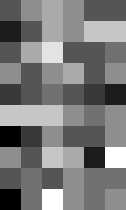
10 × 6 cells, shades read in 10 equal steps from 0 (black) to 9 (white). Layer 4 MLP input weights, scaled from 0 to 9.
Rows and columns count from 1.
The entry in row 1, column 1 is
3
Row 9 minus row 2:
2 1 -3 0 -3 -3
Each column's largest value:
7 7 9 6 7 9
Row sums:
25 29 27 27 15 35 18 31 23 27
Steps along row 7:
up up down same up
